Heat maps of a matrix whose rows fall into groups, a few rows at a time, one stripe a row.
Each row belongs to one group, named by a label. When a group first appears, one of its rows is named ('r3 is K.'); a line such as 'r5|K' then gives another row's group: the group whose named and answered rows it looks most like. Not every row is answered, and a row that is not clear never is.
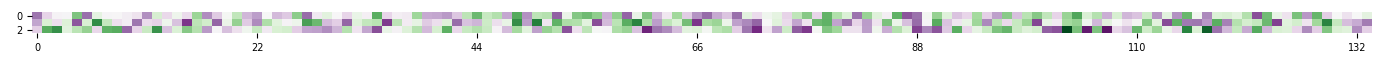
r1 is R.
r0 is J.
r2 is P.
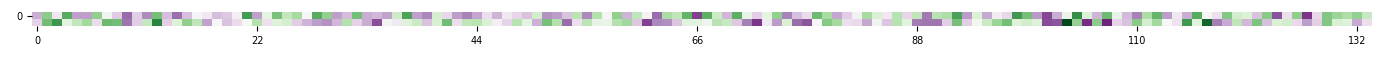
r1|P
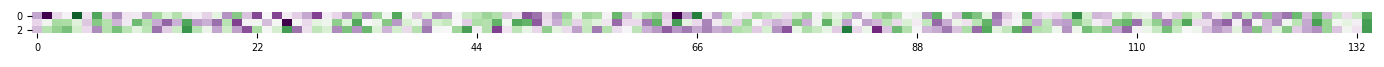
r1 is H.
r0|J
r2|P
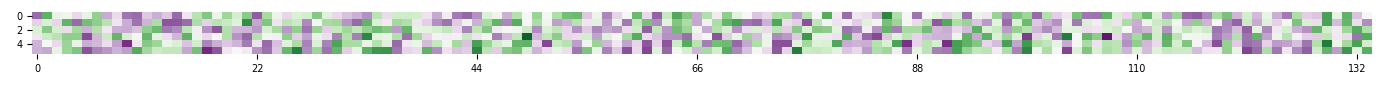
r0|R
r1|R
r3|P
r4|H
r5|H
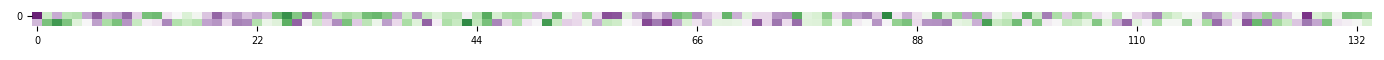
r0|H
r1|P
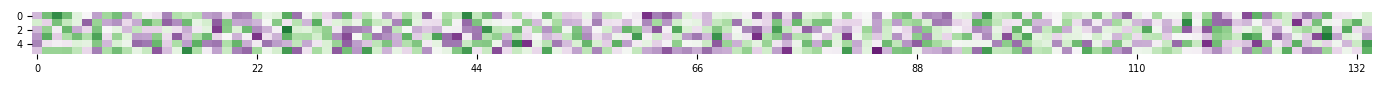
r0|P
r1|H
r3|R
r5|P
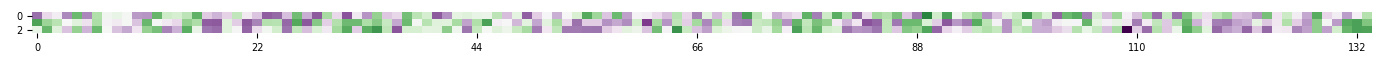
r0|J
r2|H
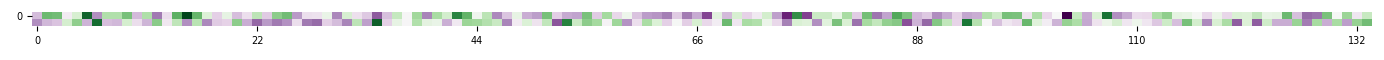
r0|P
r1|J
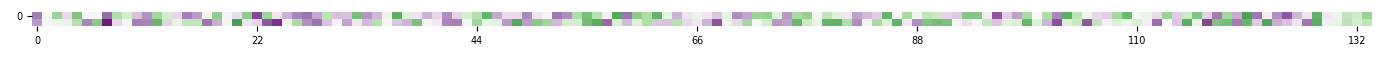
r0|J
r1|J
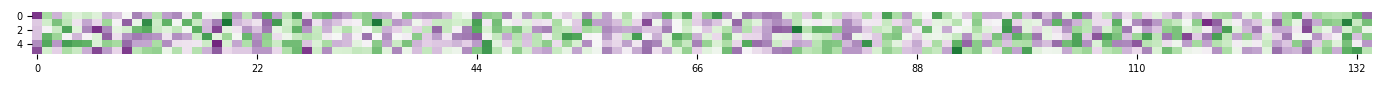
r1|H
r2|H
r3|R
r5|H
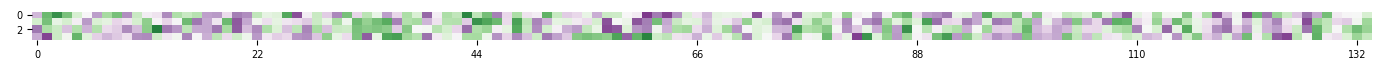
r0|P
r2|H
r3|J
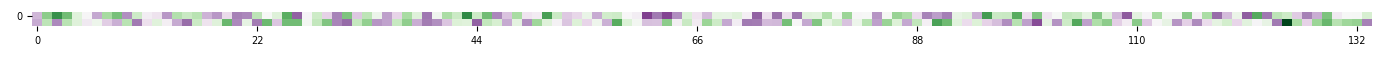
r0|P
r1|R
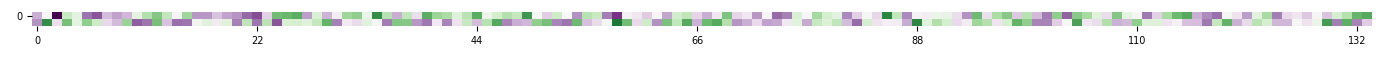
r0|H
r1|R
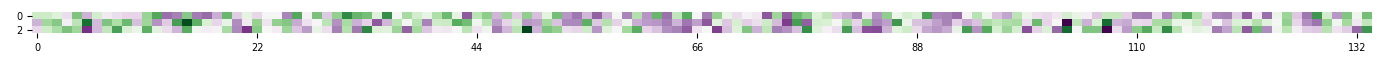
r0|H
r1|P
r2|P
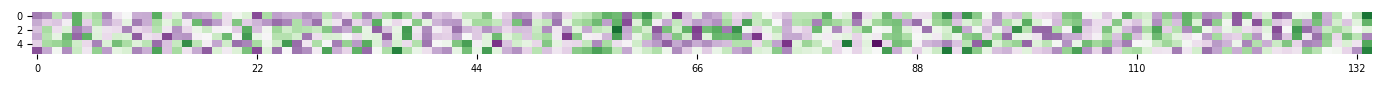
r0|J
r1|J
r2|R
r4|P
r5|J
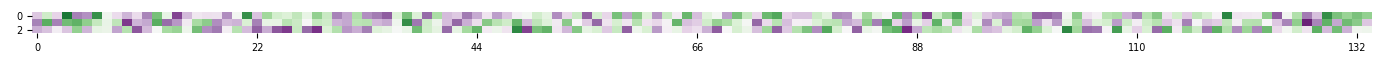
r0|R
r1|R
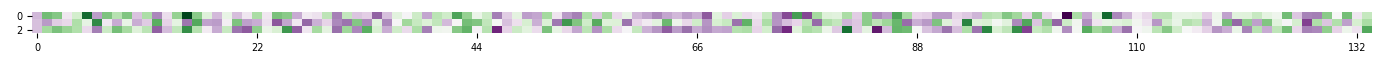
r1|J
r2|P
